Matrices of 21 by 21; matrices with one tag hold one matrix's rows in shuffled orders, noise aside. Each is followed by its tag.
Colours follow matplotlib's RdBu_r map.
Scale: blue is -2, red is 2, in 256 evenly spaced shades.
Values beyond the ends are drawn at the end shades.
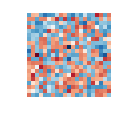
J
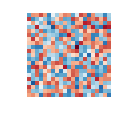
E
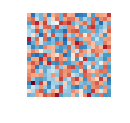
E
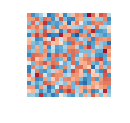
E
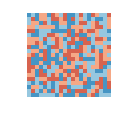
J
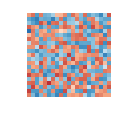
J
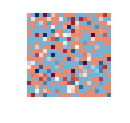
E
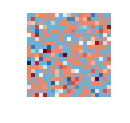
E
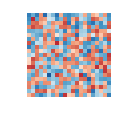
E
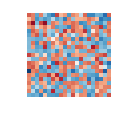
J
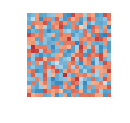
E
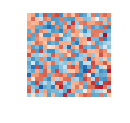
E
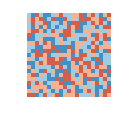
E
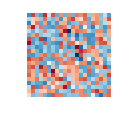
J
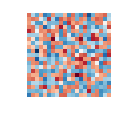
J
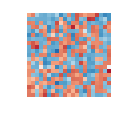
J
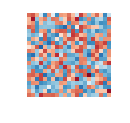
J
